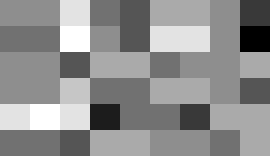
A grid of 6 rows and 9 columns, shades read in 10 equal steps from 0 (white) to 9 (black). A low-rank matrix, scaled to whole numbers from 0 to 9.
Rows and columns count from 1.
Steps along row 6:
same up down same up same up down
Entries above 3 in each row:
6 6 6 6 4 6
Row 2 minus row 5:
4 5 -1 -4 1 -4 -6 1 6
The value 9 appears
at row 2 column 9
